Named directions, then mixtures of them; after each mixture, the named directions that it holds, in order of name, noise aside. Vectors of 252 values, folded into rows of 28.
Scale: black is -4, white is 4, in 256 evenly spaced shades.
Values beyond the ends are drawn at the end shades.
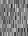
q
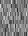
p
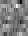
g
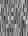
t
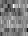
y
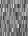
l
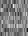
p, q, y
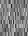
p, q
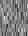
p, q, t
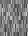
l, p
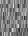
l, q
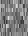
g, l, t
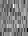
l, q, y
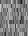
g, p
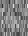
l, p, y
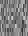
t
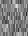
g, p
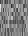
g, p, t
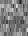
g, t, y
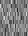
p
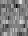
g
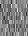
p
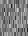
q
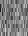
l, p, t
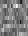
g, y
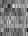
y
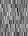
p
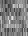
t, y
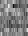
y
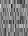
g, p, q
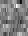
g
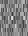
t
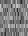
g, p, y
